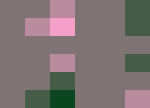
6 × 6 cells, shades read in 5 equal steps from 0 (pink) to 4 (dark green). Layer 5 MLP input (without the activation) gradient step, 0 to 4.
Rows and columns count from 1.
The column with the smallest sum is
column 3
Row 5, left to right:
2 2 3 2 2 2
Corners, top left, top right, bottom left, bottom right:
2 3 2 1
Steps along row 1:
same down up same up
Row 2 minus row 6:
0 -2 -4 0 0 2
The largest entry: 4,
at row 6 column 3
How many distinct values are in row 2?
4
